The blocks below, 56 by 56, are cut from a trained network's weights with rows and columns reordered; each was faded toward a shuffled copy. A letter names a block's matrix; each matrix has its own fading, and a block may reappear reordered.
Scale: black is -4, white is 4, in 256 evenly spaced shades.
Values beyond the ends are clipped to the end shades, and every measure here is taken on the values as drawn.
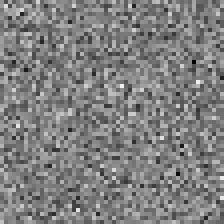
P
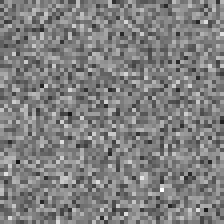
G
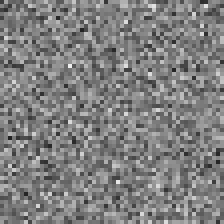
P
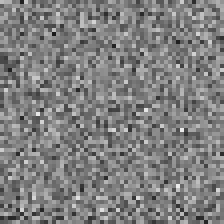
G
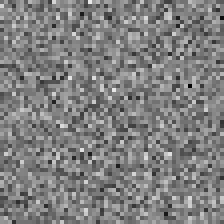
G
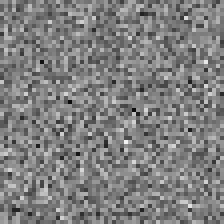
P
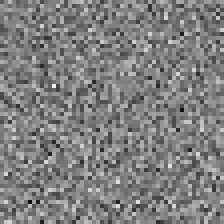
G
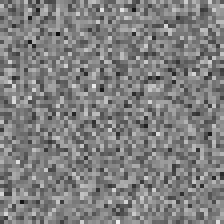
G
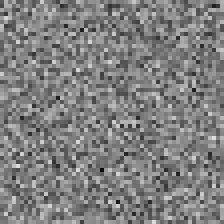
P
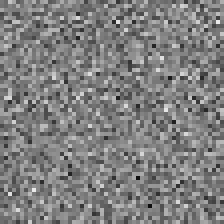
G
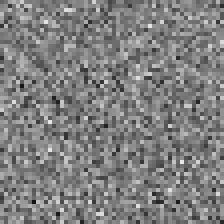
G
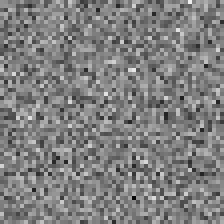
G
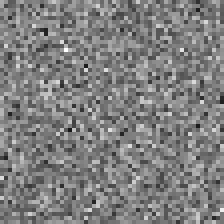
P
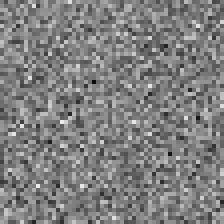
P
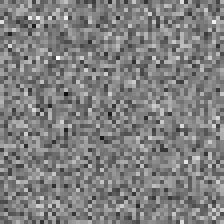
G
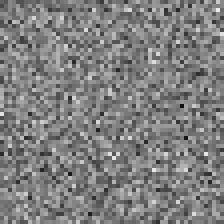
G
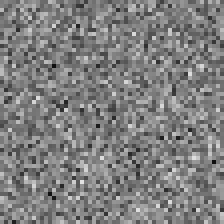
P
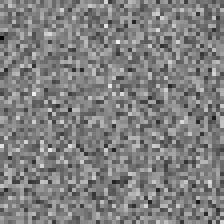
G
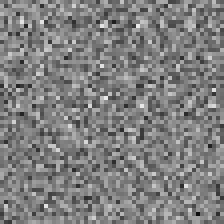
G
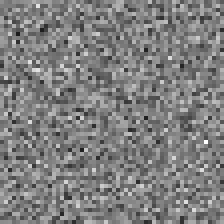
P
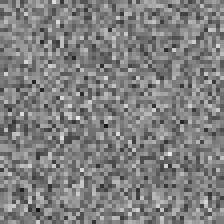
P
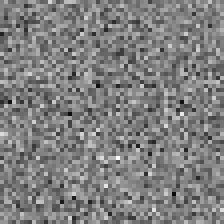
G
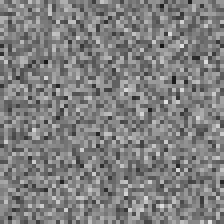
P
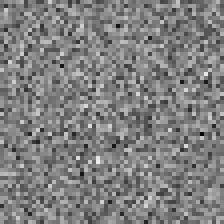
P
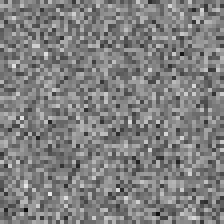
P
